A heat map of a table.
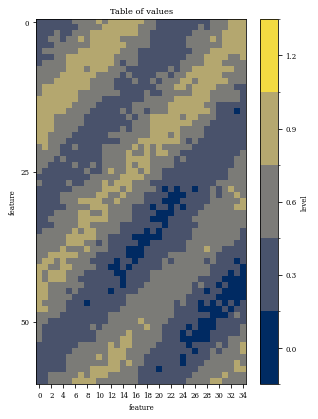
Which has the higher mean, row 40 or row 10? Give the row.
10
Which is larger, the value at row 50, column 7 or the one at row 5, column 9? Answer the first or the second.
the second
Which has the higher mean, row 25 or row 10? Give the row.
10
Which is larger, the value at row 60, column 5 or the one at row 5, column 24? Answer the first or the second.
the first
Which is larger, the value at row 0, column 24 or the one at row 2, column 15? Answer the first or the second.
the second
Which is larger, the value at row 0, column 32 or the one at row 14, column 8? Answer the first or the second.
the first
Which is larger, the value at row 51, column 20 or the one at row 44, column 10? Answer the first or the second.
the first
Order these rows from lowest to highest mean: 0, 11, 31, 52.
52, 31, 0, 11
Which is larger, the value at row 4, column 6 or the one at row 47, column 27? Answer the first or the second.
the first
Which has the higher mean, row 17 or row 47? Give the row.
17
